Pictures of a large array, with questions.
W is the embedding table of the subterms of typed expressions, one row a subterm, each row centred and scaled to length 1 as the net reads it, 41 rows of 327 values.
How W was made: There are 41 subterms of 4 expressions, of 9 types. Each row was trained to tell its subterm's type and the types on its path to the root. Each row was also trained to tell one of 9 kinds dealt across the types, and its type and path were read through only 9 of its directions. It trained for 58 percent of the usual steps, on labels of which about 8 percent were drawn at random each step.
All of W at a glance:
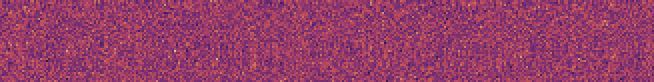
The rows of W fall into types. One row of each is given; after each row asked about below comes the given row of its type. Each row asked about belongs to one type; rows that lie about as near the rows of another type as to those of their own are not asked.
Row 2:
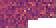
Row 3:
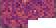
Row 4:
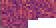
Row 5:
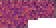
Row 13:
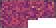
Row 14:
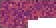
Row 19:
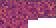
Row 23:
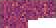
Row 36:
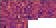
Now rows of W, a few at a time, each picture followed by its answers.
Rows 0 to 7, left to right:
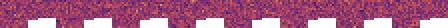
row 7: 36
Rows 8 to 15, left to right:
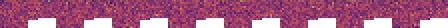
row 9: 14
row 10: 3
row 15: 2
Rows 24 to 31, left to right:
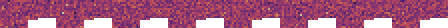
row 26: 5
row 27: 19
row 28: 2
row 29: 13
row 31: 13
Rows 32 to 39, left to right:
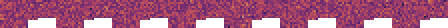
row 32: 4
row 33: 13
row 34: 19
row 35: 4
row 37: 2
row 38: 14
